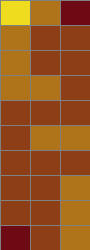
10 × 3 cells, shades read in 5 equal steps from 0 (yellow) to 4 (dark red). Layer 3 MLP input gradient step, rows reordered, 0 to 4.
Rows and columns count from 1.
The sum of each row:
6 8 8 7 9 7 9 8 8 9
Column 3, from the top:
4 3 3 3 3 2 3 2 2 2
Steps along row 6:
down same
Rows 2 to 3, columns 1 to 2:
2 3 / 2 3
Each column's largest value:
4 3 4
